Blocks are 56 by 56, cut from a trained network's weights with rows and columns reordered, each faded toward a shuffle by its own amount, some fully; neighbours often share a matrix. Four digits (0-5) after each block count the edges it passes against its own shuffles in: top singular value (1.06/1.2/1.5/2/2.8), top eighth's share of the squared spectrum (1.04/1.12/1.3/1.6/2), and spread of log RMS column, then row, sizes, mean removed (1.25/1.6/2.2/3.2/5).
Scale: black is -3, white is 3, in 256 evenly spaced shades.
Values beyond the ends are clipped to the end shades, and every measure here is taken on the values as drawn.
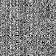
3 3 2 2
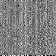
3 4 2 2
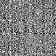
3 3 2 2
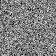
0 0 0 0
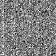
2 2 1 1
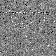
2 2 0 1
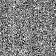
1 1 0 0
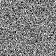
0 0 0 0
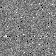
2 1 0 0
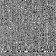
3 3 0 1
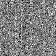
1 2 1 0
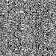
2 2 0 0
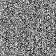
2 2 0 1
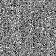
2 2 0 1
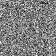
0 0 0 0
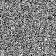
0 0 0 0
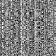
3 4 3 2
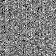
2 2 1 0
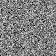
0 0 0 0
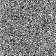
0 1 0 0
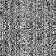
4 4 1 2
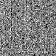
2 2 1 0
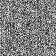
1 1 0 0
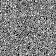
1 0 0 0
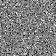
2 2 0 1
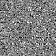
3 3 0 1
